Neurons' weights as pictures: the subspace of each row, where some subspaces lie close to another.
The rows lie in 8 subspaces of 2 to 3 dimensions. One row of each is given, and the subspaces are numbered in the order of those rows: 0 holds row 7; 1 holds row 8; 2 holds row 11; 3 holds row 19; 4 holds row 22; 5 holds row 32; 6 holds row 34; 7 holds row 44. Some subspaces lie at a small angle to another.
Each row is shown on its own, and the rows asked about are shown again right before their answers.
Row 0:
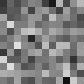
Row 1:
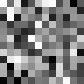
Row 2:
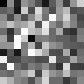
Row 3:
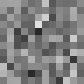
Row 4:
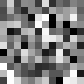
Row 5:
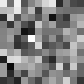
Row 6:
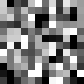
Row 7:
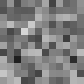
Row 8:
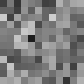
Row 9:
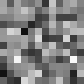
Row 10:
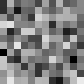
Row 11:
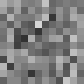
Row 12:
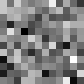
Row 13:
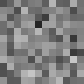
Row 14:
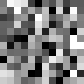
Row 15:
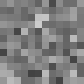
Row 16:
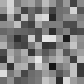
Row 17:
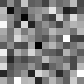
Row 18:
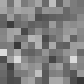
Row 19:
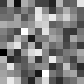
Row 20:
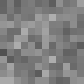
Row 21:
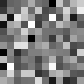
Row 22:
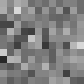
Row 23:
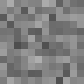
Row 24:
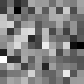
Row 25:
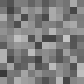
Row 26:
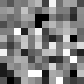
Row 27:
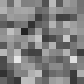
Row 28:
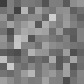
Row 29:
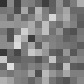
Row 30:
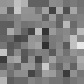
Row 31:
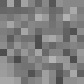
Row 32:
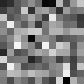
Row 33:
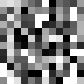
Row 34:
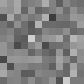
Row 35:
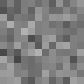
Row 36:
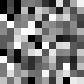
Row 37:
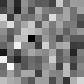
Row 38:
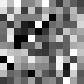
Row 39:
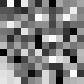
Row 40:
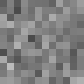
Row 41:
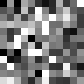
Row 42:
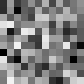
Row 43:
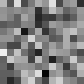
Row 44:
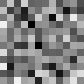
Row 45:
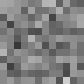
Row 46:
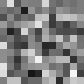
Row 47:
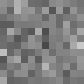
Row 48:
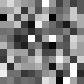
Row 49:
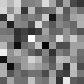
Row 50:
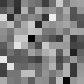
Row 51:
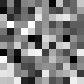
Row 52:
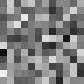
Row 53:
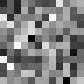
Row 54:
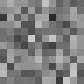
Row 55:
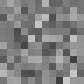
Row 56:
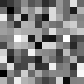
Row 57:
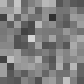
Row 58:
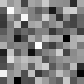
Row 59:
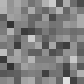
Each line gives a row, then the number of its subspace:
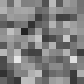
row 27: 0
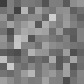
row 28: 3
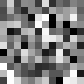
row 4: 4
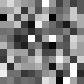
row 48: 1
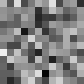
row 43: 3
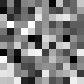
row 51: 0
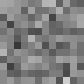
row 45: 5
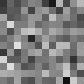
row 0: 5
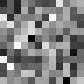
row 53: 6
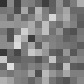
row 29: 3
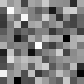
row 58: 7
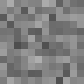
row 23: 5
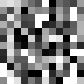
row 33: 2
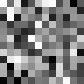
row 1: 7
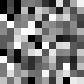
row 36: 0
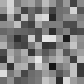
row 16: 7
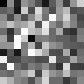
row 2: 3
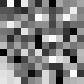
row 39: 1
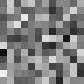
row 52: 7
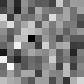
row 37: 6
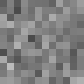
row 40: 6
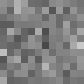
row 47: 4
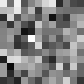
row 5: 1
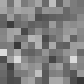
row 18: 6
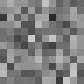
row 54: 1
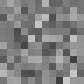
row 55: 6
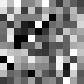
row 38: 2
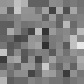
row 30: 4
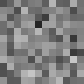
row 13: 3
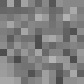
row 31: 1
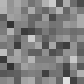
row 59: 5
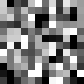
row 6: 4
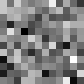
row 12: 5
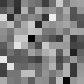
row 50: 6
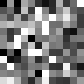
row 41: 3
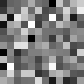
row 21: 7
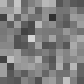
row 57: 1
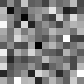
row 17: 7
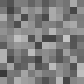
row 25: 7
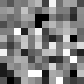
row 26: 2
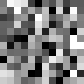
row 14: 4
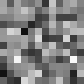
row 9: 0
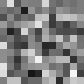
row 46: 5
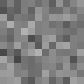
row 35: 0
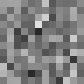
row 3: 2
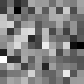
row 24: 4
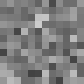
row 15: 2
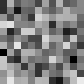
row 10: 4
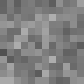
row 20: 2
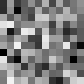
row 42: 4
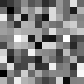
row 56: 7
